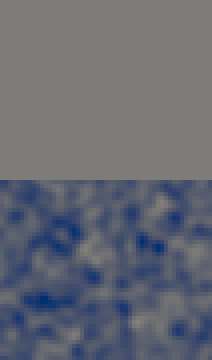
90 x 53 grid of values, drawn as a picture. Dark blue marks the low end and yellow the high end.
The table splits into 2 rows of 1 panel. Panel 1,1: middling, flat. Panel 2,1: low, blotchy.
